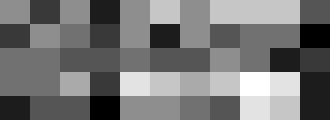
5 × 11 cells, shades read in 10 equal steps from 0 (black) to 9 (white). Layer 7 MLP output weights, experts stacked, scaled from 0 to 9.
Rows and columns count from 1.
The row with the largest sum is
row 4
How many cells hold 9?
1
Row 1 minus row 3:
1 -2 2 -2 1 4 2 2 3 6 1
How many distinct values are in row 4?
7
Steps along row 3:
same down same up down same up down down up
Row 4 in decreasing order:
9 8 8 7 7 6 6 4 4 2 1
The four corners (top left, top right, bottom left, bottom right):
5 3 1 1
